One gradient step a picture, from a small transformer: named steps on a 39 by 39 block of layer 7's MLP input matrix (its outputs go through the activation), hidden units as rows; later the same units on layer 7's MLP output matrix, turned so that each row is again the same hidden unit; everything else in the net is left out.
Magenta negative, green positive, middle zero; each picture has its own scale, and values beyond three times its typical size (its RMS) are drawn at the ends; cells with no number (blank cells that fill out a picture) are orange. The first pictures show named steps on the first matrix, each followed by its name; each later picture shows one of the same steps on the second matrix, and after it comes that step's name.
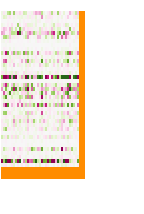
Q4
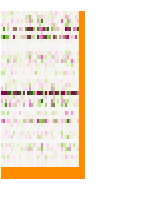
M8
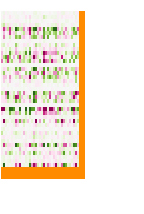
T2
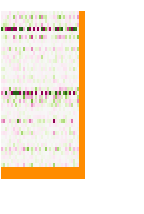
M8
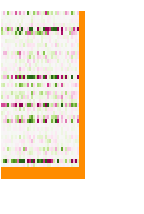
Q4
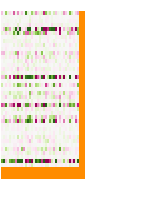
Q4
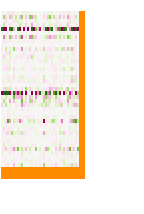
M8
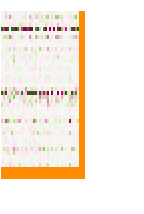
M8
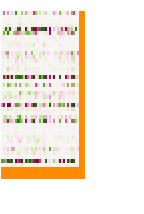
Q4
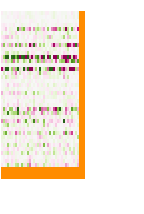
T2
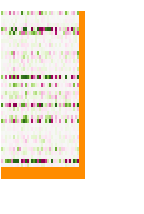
Q4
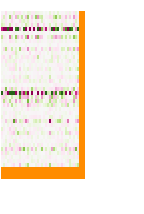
M8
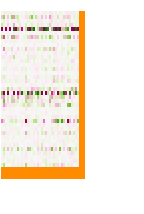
M8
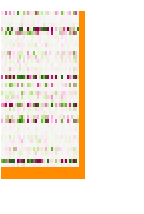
Q4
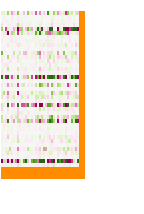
Q4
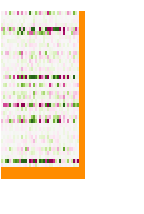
Q4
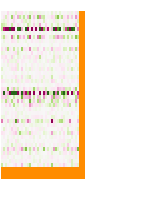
M8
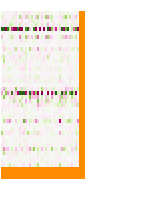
M8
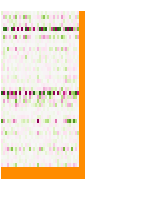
M8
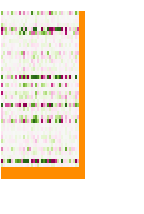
Q4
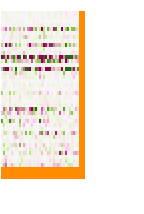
T2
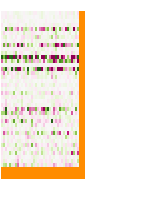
T2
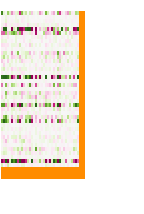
Q4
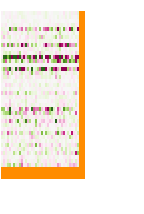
T2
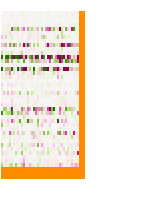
T2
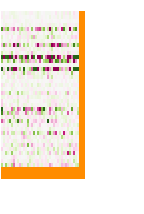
T2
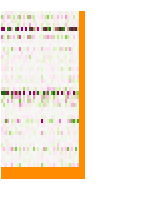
M8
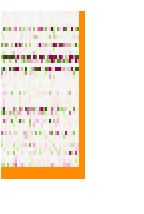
T2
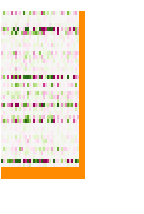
Q4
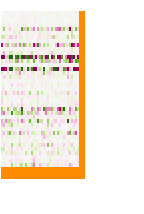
T2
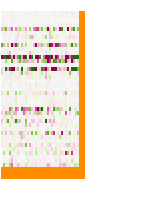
T2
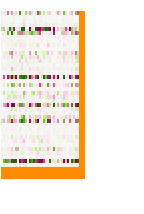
Q4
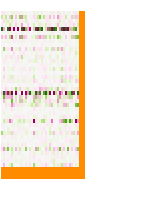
M8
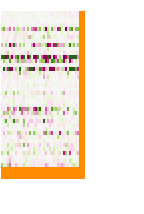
T2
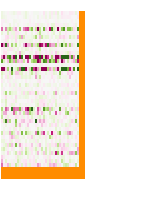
T2
